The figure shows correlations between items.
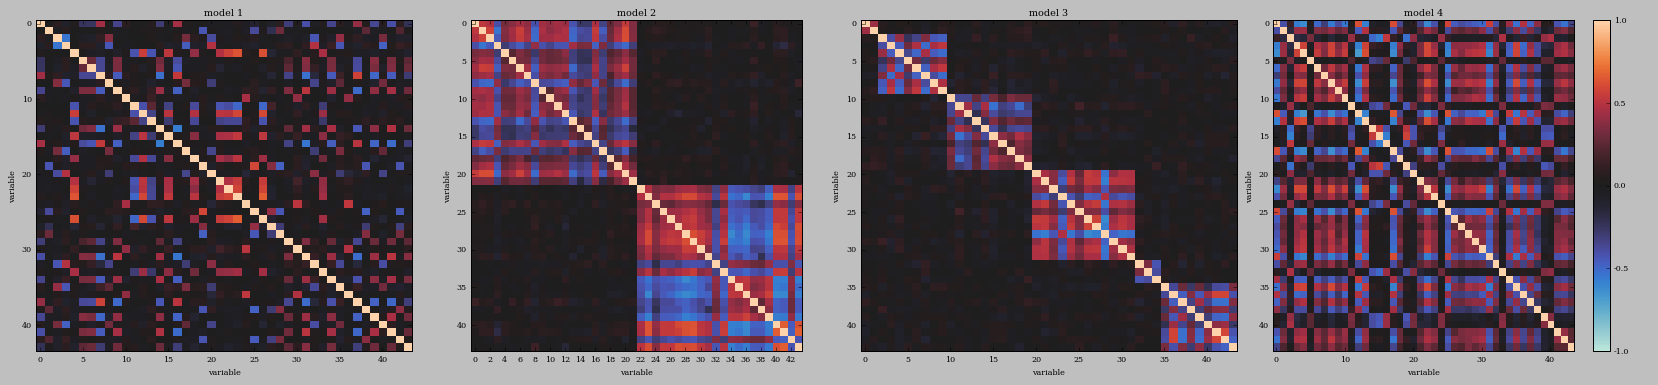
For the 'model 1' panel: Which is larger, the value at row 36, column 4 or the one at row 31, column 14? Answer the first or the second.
the second
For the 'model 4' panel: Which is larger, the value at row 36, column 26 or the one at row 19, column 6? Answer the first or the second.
the second
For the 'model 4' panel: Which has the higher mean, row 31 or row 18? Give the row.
18
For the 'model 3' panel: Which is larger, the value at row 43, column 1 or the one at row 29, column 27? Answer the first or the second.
the second
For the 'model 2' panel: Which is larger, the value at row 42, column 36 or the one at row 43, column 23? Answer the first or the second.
the second
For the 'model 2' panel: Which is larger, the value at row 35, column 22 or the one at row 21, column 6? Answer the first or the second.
the second
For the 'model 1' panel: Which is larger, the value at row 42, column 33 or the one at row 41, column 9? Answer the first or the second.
the second
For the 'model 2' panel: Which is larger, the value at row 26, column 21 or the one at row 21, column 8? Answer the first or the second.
the first
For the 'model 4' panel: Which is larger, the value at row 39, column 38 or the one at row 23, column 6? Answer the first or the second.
the second
